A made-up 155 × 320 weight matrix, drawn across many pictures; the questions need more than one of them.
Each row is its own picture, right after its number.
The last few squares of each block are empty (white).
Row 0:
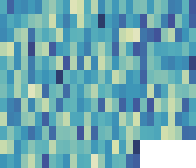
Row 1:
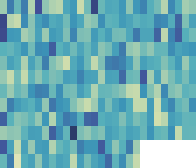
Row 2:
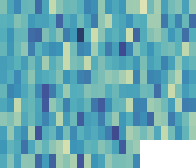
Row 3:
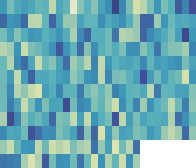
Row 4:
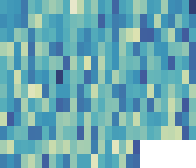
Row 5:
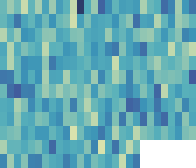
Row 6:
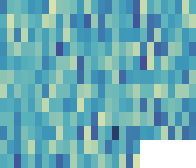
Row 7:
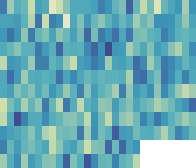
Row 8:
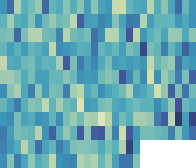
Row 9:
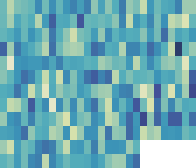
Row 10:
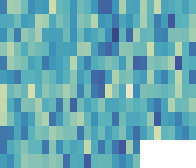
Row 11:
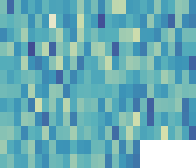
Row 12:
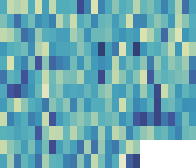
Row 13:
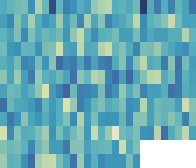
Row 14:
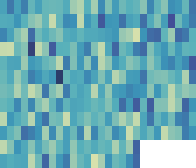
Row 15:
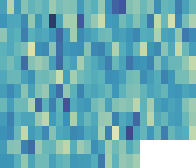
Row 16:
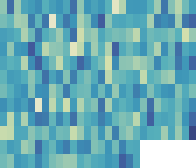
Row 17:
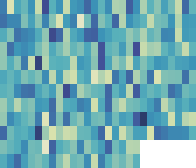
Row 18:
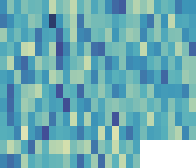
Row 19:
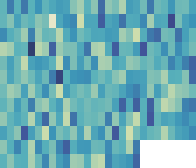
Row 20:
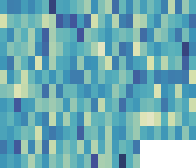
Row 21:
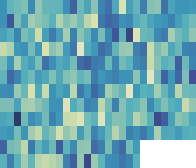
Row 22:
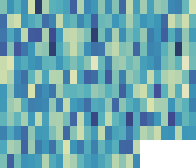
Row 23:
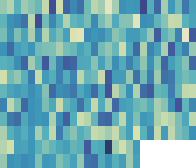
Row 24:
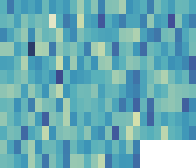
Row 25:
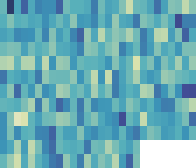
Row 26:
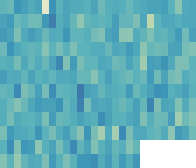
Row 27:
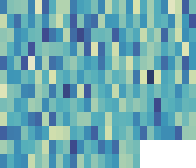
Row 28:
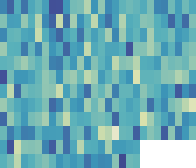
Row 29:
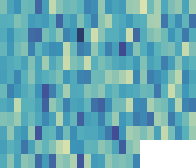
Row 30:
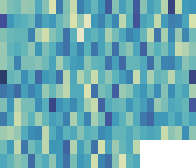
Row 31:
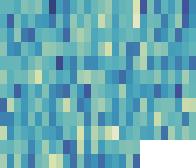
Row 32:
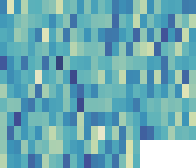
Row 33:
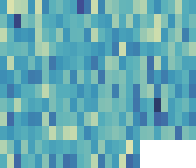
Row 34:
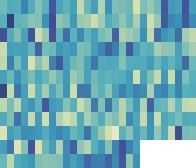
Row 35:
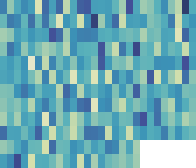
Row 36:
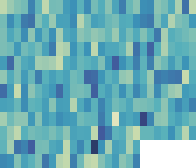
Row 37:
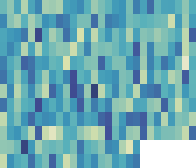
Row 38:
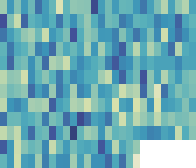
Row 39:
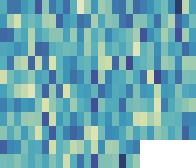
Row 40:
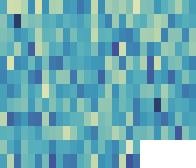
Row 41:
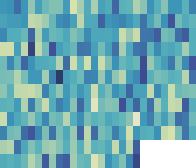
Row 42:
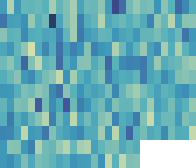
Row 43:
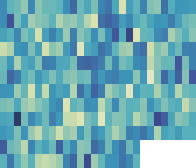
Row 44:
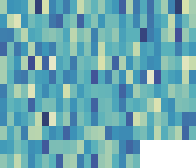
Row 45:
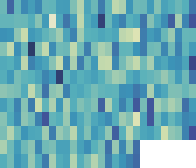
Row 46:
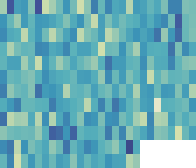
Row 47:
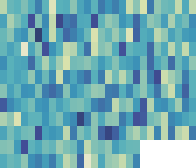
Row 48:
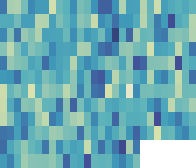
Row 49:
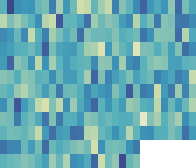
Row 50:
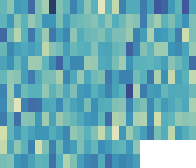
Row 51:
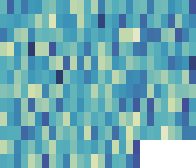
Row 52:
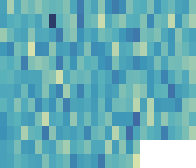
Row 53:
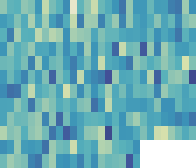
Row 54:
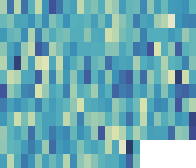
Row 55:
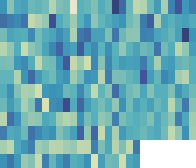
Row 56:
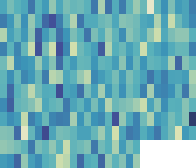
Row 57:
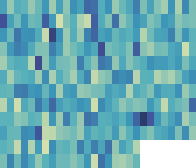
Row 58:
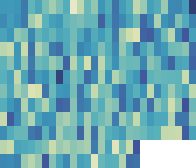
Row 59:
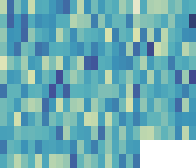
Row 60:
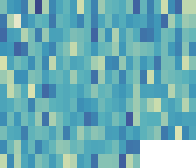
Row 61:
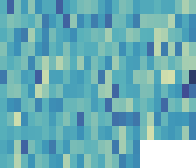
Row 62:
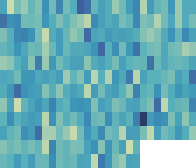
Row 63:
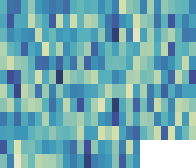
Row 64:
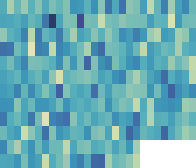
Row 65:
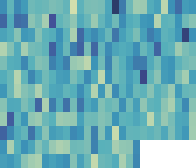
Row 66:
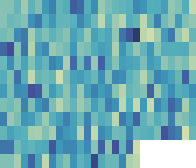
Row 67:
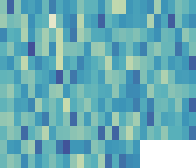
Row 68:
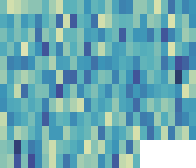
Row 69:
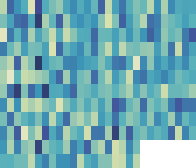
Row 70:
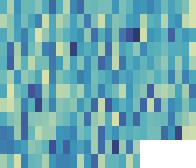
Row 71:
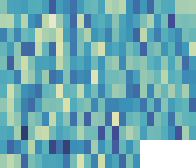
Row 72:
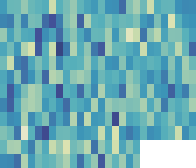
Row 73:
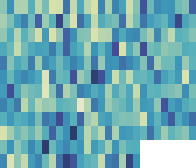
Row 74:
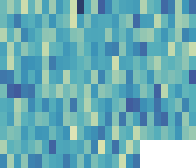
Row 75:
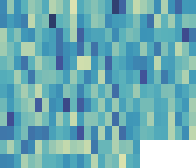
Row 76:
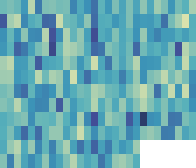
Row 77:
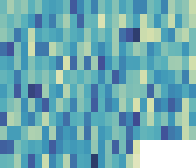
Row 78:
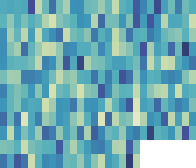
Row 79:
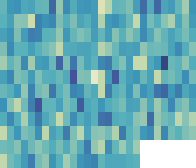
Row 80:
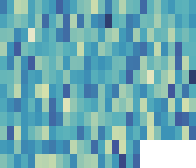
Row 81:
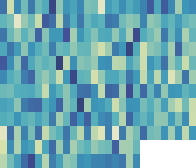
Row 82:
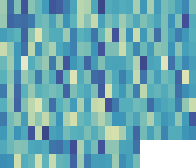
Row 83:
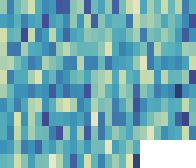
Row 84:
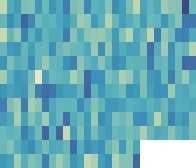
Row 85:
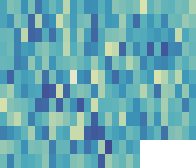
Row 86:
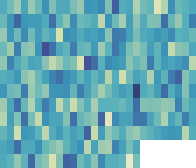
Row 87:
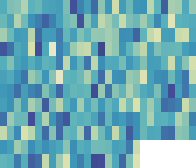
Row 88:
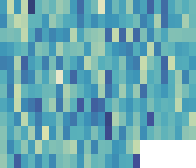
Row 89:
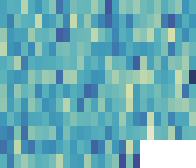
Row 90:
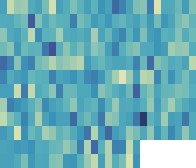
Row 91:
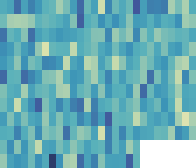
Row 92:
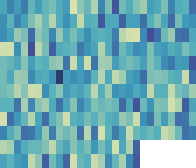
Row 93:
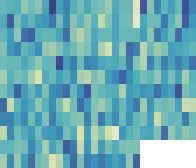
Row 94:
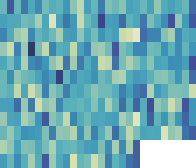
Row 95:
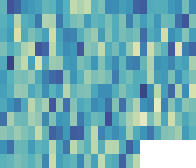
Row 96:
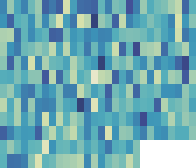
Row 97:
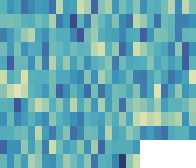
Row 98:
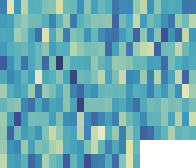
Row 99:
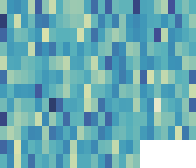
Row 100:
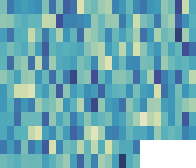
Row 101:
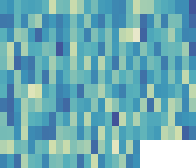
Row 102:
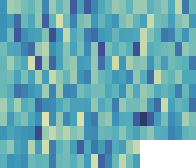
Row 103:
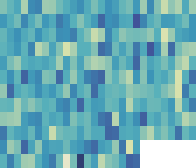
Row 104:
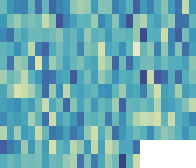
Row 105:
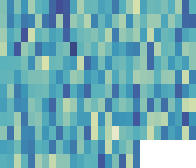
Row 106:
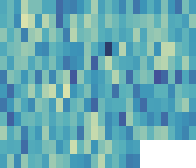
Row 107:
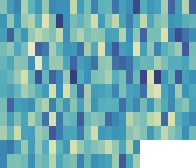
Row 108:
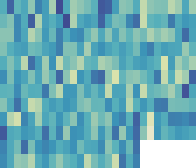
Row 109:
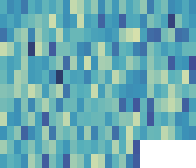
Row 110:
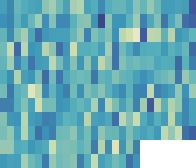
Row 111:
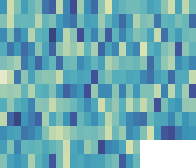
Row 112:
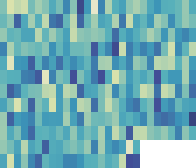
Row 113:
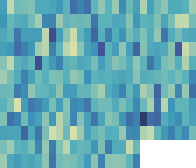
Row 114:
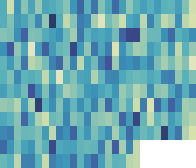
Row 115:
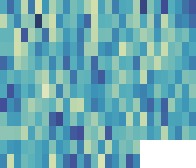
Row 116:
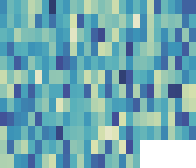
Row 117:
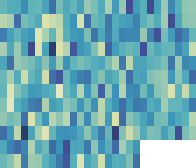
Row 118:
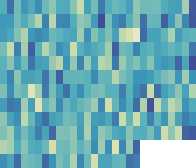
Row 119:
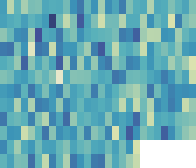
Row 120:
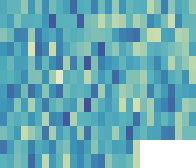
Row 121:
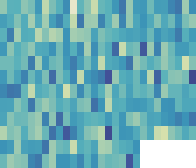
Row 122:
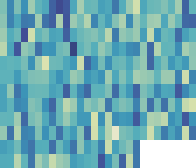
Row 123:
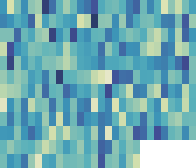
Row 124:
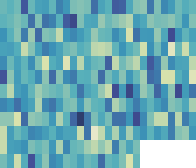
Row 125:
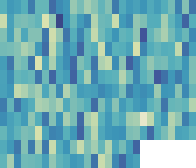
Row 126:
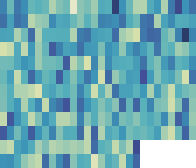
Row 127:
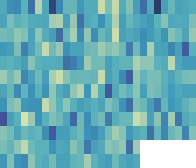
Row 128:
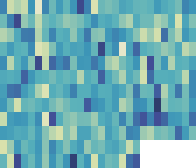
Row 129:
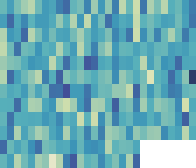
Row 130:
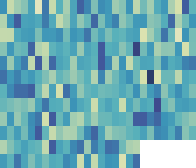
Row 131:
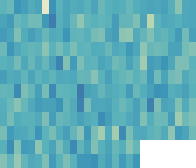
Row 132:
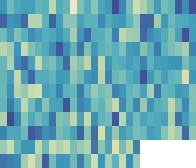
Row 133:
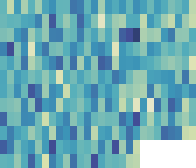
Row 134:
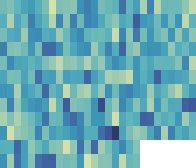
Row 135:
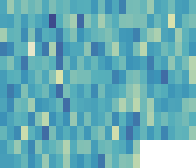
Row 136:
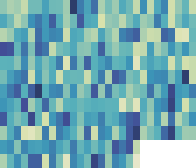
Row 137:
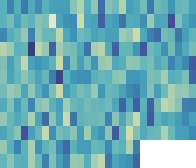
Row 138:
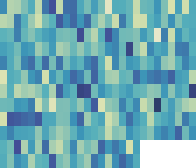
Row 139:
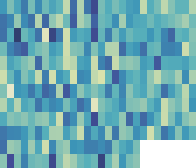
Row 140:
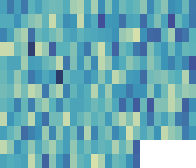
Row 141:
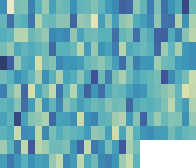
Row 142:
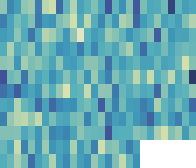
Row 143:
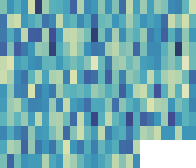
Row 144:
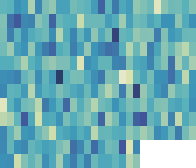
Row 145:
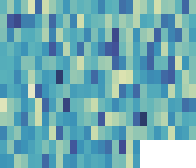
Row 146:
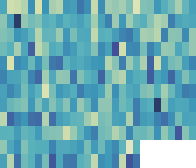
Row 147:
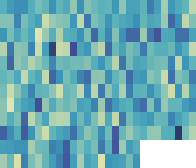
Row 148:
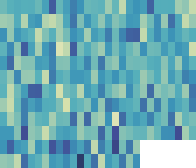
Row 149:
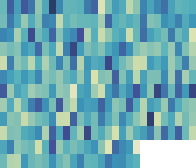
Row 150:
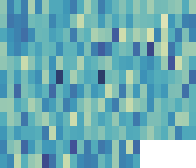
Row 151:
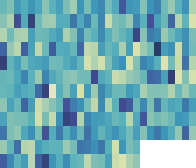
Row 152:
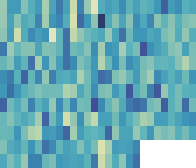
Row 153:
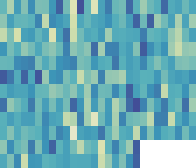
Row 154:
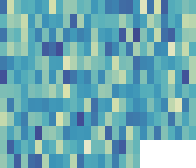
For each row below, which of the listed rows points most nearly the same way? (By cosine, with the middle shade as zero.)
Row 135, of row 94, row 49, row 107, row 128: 128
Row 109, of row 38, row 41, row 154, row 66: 41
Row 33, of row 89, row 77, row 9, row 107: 9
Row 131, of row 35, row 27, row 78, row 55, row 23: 23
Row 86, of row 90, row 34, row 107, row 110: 90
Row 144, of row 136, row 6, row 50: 136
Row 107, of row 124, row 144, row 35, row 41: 41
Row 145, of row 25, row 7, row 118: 7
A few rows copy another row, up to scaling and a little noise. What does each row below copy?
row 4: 58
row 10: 48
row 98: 32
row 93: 31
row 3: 132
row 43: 21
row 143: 22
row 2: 29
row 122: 105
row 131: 26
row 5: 74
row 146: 40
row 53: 121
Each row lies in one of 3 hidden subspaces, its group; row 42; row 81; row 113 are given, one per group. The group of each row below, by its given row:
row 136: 42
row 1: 113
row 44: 113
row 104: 113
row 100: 113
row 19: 42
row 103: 81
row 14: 42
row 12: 113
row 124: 81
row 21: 81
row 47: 81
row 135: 42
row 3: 42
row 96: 113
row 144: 81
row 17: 113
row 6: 81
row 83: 81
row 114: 42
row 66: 42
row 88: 81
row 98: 81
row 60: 113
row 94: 42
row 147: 42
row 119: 42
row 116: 81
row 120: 42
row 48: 81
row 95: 113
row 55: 42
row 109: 42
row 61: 81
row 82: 81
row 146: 113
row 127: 81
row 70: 42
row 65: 42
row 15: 42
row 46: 113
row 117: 42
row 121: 113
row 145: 81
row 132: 42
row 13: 81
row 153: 113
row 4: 42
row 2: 81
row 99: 113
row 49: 113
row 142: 113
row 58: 42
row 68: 81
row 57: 113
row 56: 42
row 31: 81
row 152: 113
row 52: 42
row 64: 42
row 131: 81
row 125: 113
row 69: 81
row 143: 113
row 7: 81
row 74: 113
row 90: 81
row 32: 81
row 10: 81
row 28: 81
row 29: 81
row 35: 113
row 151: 81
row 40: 113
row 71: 42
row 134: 81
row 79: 81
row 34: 81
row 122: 81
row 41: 42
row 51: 42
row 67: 42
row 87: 42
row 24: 42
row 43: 81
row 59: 81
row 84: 81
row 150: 81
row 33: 113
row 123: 113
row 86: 81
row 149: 81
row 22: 113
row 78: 81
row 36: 81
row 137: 42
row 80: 81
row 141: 81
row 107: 113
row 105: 81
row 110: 42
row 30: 113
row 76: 113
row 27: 113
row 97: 113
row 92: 42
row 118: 42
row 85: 113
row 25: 81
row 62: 113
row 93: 81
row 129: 81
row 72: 42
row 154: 81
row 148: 42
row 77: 42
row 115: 113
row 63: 81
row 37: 81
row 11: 42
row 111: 113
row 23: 81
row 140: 42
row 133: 42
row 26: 81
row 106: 113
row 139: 113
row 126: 42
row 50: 81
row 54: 81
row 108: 81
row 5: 113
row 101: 42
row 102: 113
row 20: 113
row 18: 42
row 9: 113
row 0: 42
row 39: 113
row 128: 113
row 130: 113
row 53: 113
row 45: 42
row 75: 42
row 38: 113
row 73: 113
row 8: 81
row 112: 113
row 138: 113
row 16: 42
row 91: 81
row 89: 81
